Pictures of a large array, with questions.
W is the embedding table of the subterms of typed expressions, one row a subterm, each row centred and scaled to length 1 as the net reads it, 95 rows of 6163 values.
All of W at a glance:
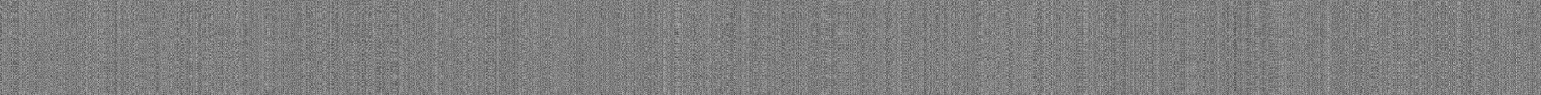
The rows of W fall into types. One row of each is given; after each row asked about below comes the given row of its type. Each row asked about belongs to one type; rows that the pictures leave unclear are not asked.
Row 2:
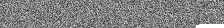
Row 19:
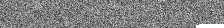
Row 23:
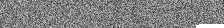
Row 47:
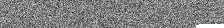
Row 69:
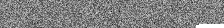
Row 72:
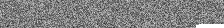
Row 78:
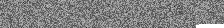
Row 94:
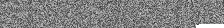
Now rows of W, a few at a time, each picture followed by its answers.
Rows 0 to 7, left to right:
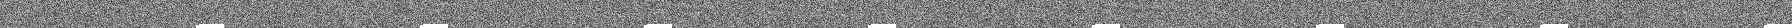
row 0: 19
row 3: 94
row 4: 69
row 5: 94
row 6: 47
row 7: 69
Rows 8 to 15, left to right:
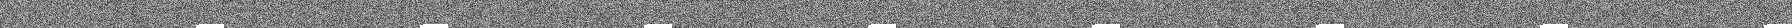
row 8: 23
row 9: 94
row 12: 72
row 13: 72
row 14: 23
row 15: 19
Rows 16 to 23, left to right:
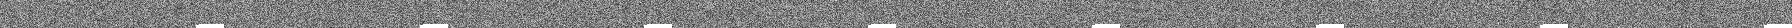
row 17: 2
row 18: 94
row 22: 72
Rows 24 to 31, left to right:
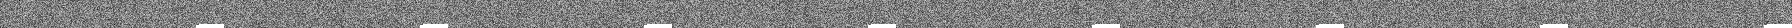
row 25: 69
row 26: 69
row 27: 23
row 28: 78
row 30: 23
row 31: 2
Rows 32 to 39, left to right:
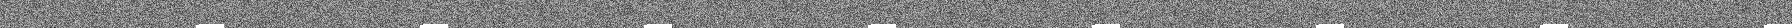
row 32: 2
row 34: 78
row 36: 19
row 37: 47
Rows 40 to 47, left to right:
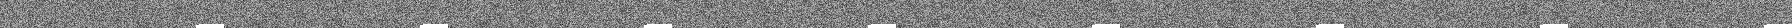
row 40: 23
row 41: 69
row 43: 2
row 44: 72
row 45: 72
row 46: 78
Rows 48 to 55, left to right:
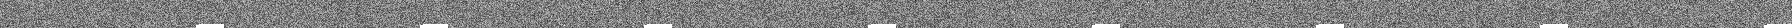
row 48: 72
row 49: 23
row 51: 78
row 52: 69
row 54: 23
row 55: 19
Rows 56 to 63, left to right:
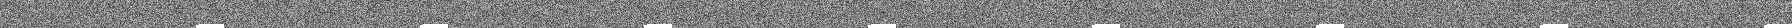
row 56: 72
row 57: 2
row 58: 19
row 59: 19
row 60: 72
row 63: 69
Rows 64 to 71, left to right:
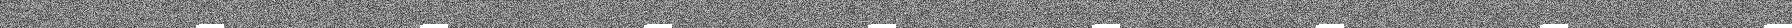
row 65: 23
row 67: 78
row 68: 78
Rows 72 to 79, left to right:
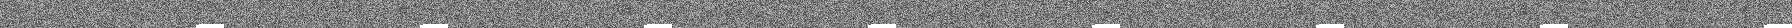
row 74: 78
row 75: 19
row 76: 19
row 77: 78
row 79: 94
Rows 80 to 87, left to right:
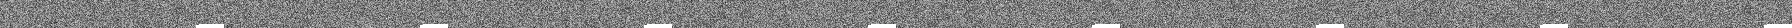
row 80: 23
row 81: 72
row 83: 69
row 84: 72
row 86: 47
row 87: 78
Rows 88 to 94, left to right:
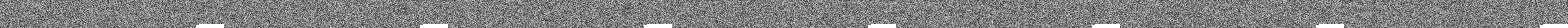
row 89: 78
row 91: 69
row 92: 47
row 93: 69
